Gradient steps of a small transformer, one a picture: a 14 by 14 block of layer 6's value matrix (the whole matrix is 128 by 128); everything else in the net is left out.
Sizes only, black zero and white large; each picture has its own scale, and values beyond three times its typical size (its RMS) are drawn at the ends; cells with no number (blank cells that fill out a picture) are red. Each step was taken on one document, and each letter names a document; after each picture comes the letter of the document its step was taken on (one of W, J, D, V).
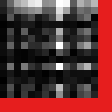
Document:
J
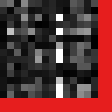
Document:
J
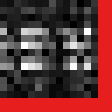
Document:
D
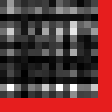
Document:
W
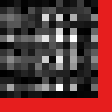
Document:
W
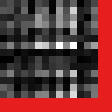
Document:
W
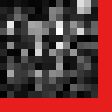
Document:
J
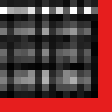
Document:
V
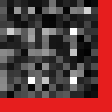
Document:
D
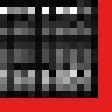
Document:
V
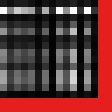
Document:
V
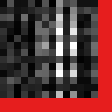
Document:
W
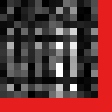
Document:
W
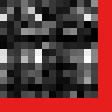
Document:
D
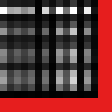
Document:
V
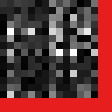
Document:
J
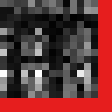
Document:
D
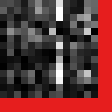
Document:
J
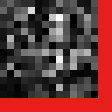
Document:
J
